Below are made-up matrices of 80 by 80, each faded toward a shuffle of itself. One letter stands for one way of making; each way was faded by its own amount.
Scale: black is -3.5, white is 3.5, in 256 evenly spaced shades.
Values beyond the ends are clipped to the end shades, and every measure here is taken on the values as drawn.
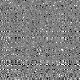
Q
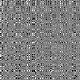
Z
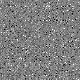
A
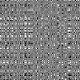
Z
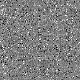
A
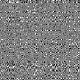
Q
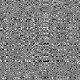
Q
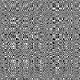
Z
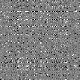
Q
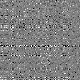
Q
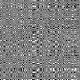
Z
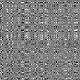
Z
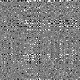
Q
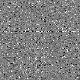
A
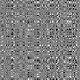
Z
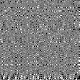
Q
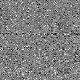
A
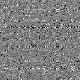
A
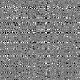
Q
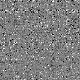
A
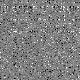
A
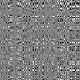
Z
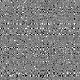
Q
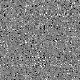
A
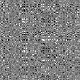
Q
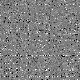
A
